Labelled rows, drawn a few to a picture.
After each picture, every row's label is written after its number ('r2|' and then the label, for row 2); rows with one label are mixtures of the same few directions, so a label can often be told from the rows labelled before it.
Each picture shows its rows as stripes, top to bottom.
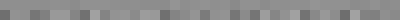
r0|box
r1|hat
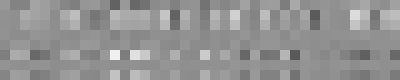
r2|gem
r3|box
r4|box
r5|gem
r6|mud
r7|gem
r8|hat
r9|gem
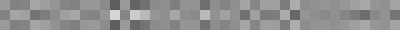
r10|gem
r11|gem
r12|gem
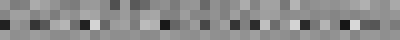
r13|gem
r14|mud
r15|hat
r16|hat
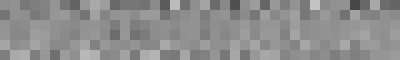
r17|box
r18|hat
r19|gem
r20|gem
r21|hat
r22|mud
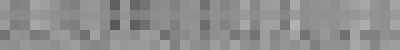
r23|gem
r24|gem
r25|gem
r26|hat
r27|box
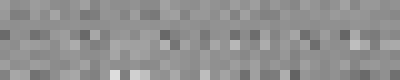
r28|hat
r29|mud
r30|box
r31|hat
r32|box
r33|gem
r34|hat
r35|gem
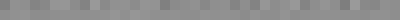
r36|hat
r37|gem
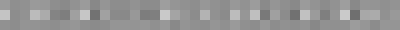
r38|hat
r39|hat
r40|box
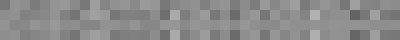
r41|hat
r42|box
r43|mud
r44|box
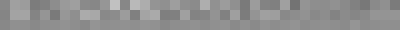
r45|gem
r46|mud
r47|hat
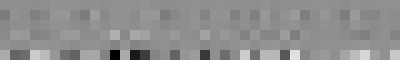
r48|hat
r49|hat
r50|hat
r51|gem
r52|gem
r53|gem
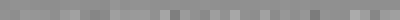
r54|gem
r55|box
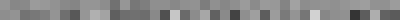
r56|gem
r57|box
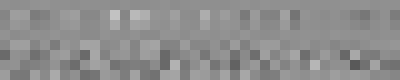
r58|gem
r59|gem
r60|gem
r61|mud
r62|mud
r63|hat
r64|box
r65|mud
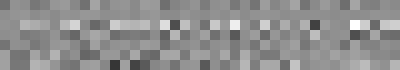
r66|hat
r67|mud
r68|box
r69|box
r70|hat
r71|mud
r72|gem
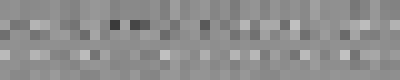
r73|box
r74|box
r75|gem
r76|hat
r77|box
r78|hat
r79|box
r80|mud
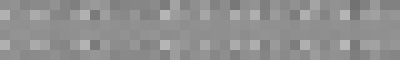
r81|box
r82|hat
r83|hat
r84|mud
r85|hat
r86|box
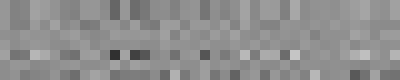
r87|gem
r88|gem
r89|mud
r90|box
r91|hat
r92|gem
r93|gem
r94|box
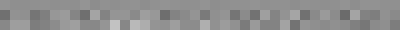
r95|hat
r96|hat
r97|gem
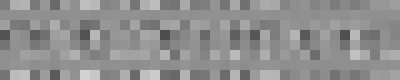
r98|mud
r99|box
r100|mud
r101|hat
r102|hat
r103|box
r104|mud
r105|mud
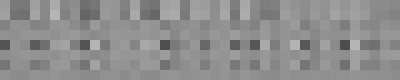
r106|mud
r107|mud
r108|hat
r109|box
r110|hat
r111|box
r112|hat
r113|mud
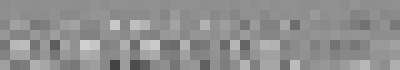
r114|hat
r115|box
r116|gem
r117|mud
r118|mud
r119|mud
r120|gem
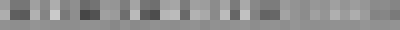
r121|mud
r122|mud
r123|gem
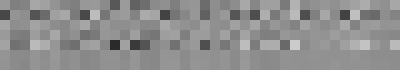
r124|gem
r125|hat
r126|hat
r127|mud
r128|gem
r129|mud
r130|mud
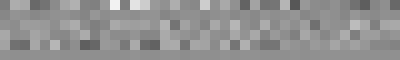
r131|gem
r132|hat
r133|box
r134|hat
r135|mud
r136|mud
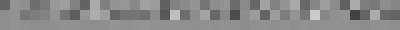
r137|hat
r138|box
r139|gem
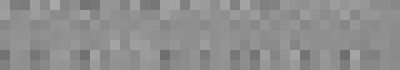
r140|mud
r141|hat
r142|hat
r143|gem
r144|gem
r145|hat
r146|hat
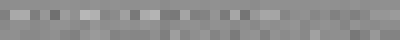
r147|hat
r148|mud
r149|hat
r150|box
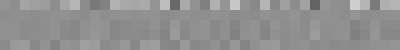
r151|box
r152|hat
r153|box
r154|box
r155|mud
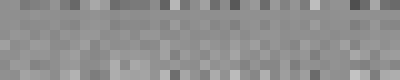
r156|box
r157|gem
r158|box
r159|mud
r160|hat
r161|box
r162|gem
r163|box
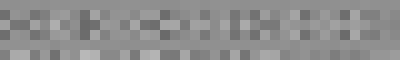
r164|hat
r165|hat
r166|mud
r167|hat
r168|hat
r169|mud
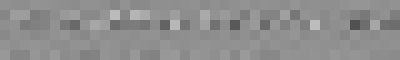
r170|gem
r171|gem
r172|box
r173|hat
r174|hat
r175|mud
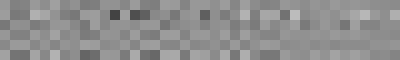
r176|mud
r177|gem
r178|hat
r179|mud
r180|mud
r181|mud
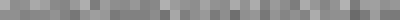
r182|hat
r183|box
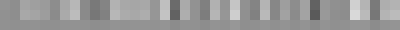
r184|box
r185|box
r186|box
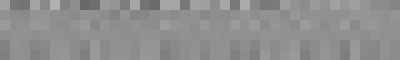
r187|mud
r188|gem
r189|hat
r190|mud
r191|hat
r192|hat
